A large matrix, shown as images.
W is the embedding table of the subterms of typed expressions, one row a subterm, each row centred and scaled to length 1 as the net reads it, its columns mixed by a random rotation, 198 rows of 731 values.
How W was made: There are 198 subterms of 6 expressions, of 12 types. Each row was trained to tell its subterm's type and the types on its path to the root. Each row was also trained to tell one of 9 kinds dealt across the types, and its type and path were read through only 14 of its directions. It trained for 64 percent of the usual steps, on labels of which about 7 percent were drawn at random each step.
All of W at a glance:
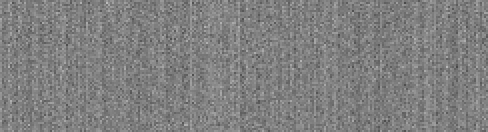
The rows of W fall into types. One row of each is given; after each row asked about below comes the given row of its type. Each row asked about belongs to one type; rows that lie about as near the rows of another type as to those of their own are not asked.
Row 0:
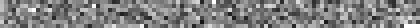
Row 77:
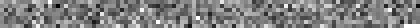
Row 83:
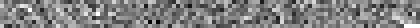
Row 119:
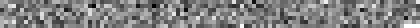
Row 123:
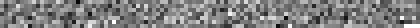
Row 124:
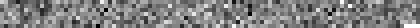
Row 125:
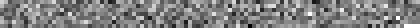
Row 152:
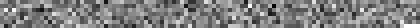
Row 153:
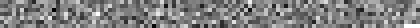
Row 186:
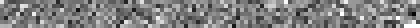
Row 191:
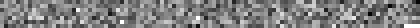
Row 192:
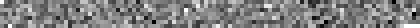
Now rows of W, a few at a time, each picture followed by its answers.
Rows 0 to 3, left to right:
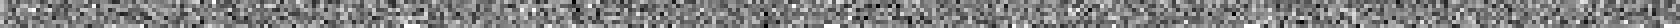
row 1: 119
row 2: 123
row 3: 124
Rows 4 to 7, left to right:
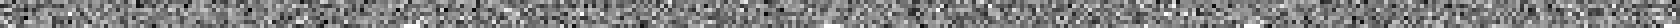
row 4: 192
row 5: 153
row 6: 83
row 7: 191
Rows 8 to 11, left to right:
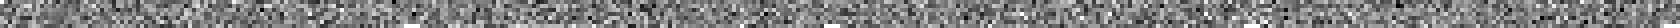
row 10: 153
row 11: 192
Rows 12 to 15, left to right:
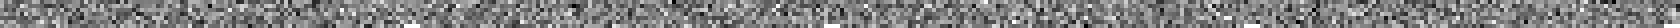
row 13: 119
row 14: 123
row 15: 77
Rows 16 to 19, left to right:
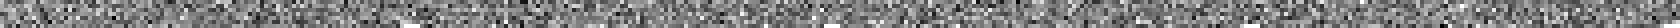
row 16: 83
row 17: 191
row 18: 192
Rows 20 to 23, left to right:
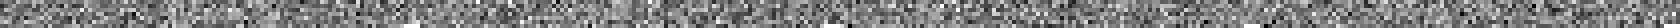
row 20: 123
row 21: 192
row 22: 83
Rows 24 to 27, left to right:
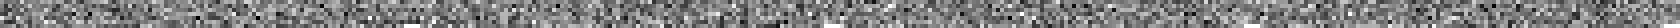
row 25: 119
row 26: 153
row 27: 77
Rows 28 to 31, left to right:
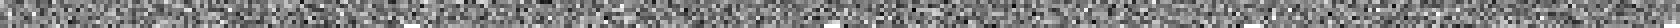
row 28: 124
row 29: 77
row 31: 83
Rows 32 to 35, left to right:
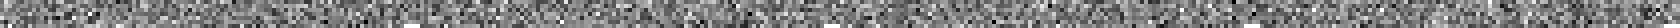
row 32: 77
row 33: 124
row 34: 192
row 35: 123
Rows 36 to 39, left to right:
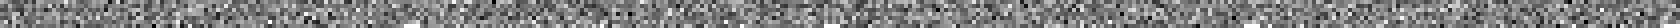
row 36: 125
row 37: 77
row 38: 119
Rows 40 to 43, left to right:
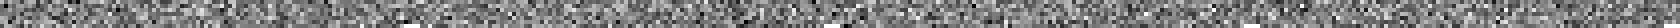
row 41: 192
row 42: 123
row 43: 124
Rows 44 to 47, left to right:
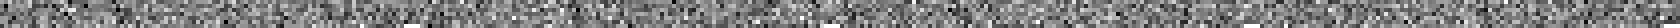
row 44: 186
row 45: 119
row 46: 0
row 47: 124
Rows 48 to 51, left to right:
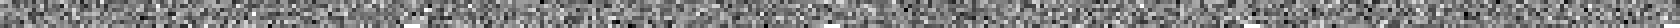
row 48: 186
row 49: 192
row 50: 191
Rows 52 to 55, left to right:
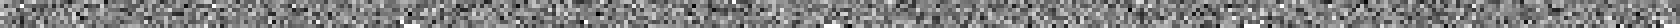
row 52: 186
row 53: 152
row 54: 191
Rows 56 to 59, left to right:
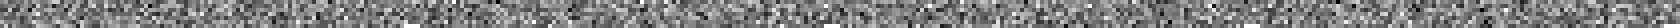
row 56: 125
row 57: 119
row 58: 123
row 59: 119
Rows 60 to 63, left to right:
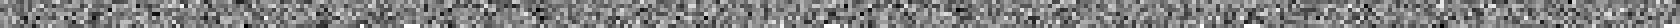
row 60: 125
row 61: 186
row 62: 186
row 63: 152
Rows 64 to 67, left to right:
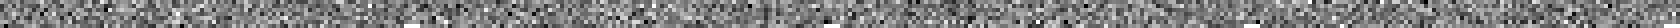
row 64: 123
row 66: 191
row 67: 0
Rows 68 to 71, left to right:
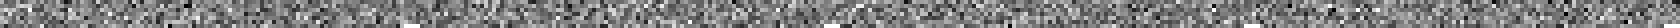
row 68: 192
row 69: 125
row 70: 123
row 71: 83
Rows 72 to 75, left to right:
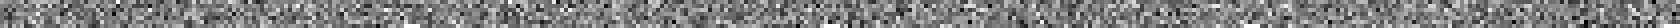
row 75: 192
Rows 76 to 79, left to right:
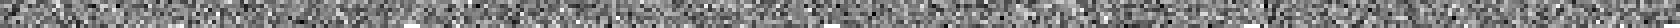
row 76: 119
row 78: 152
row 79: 125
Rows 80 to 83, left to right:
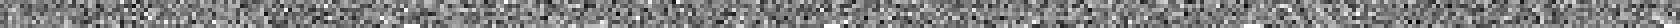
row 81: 77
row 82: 123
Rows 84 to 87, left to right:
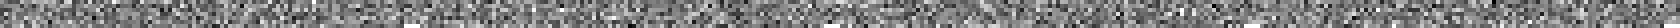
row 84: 83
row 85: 192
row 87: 191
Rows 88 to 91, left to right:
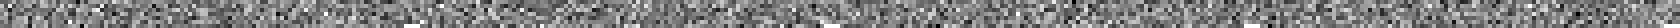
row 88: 83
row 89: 125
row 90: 124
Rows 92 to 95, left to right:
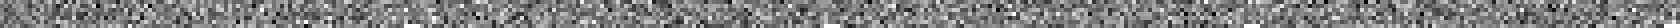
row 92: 0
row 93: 124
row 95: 77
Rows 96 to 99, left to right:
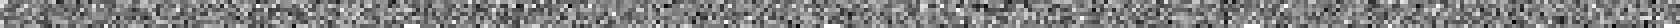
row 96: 191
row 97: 0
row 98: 83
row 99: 119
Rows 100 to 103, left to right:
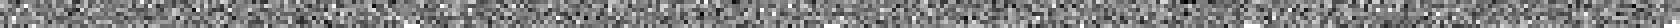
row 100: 83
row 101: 125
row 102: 77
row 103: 83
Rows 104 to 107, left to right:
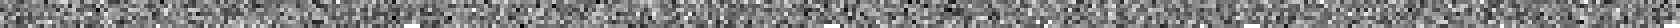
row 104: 119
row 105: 123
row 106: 125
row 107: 77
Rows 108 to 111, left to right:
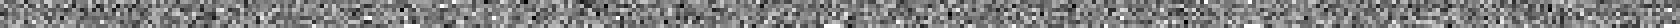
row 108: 153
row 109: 77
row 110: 191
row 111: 191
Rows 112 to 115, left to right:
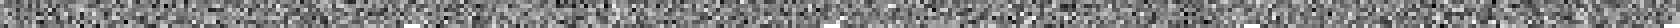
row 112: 124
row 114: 153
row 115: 77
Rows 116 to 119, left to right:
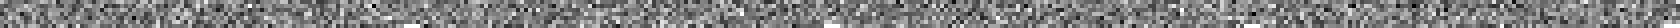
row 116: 123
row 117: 191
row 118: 186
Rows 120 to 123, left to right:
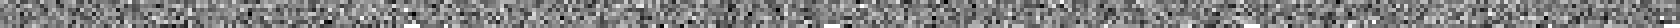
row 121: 124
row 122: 191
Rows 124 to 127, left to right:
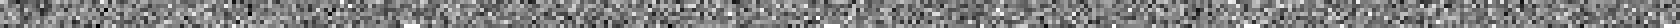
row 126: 153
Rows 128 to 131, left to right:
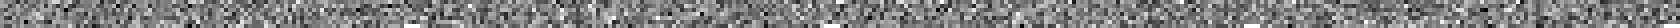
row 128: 191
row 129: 192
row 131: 77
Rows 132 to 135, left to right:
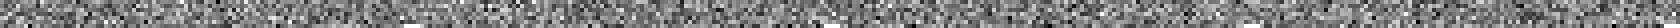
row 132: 123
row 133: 83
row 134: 153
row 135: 119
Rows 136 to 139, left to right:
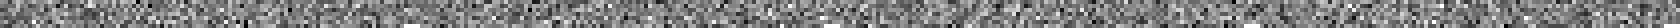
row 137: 0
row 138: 119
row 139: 123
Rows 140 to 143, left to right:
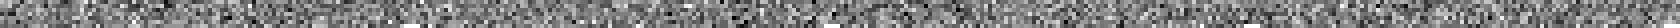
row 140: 77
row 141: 192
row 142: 186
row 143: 83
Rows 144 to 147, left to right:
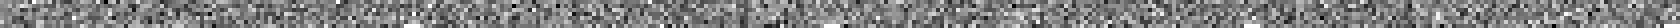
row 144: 77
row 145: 119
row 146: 191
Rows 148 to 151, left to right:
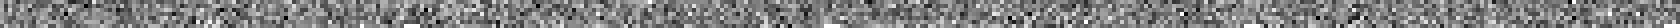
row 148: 186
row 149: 125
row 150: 153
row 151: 152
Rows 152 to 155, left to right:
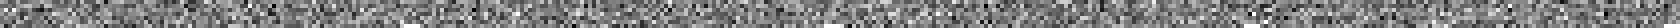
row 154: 83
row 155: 123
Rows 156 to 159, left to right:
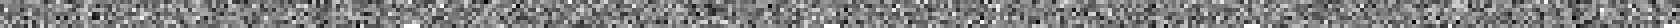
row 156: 192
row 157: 0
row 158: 186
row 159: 192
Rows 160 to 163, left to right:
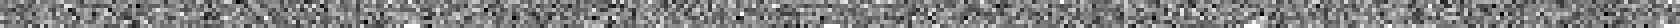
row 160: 153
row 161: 191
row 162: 77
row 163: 119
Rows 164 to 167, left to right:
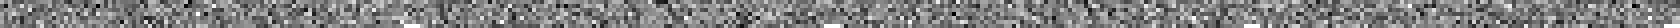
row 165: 125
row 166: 191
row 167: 77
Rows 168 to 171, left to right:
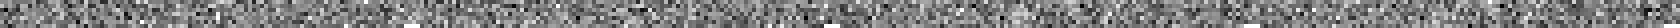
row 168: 191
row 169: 124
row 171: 123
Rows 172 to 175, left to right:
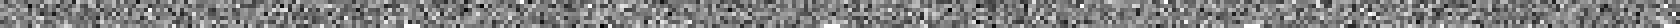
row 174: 125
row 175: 119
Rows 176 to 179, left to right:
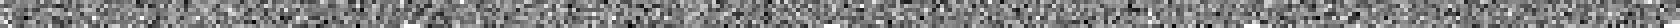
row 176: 192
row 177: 123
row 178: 125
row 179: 77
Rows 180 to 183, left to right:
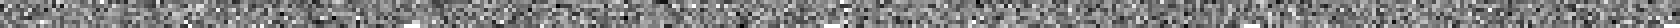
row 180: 192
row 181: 125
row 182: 192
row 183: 124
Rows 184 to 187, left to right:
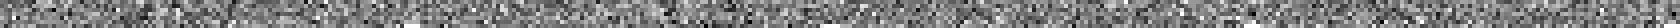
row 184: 153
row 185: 152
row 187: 186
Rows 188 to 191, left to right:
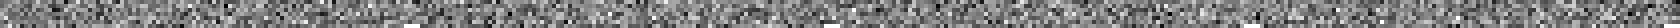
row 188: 0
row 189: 123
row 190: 152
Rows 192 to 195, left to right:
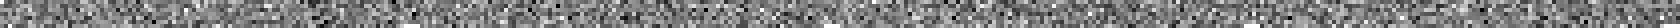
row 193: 125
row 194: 77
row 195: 192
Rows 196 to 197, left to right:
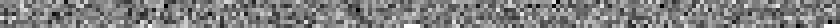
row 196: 153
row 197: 123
